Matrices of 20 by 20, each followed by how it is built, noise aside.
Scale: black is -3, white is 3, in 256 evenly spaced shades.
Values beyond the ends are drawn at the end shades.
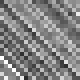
Toeplitz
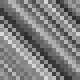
Toeplitz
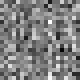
low rank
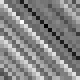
Toeplitz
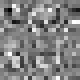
low rank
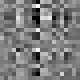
low rank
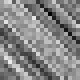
Toeplitz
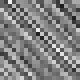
Toeplitz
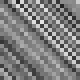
Toeplitz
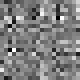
low rank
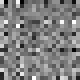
low rank
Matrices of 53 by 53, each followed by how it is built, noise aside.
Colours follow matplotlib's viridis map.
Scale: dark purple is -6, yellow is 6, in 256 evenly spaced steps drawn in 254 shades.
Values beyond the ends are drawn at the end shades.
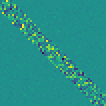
banded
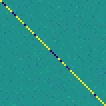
diagonal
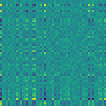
low rank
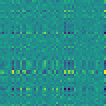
low rank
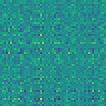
low rank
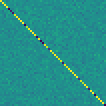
diagonal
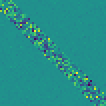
banded
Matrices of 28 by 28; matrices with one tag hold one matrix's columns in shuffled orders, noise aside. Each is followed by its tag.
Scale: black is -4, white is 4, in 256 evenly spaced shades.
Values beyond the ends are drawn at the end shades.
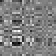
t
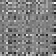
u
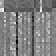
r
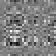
t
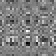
t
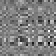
t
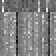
r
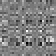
t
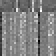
r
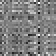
u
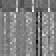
r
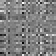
u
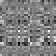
t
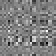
t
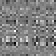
t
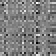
u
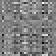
u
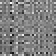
u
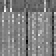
r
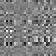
t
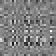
t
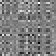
u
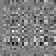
t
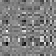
t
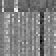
r
